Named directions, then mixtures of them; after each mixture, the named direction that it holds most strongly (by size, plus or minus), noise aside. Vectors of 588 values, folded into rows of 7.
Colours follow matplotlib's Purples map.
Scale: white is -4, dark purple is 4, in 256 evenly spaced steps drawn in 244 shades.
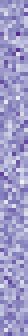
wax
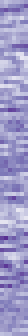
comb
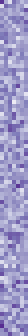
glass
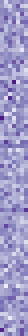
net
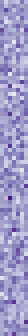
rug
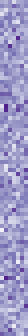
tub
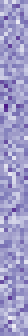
tub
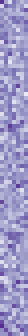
glass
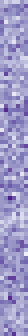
rug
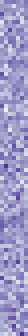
tub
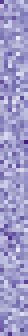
glass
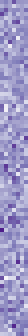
tub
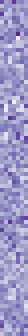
tub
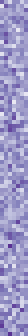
glass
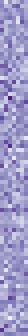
net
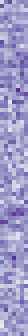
glass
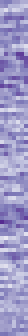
comb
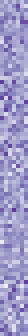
net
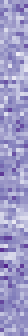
comb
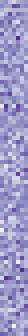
tub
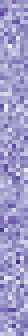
tub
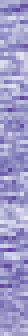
comb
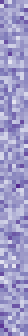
glass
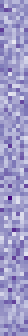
rug
